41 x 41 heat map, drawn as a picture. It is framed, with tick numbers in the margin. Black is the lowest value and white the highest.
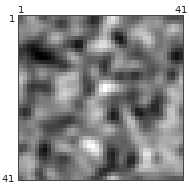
The ninth with the lowest average is the top left. On average the colour sits 50% of the way up the scale. No lone cell stands out from its neighbours. The field is mottled with small blotches. The values follow a bell shape.
